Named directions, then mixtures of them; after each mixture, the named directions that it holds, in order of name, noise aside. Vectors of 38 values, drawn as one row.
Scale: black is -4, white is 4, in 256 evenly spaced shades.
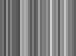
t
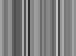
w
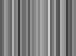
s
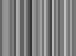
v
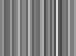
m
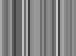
w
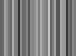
s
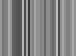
w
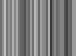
s, t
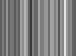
t, v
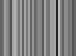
m, w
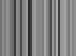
v, w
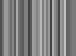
s, v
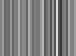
m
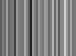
t, v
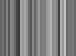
s, t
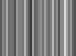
t, v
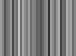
s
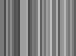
t, w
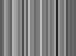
s, w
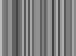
v, w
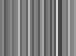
m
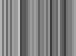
t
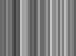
t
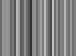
v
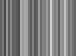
t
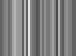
w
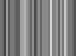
t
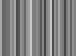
v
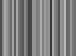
s, v
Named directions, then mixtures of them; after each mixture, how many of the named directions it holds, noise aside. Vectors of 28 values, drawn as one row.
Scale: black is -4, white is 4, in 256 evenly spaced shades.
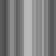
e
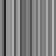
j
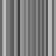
two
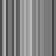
two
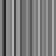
one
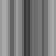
one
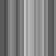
one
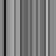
one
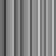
two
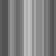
one
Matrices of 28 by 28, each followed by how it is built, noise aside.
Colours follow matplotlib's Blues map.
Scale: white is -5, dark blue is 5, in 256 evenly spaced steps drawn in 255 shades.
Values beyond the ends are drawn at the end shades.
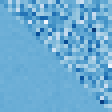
upper triangular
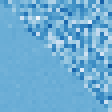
upper triangular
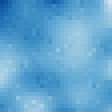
smooth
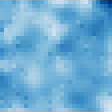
smooth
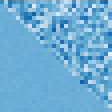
upper triangular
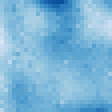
smooth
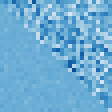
upper triangular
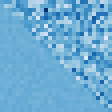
upper triangular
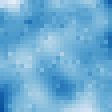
smooth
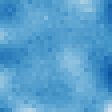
smooth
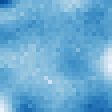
smooth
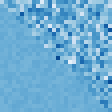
upper triangular
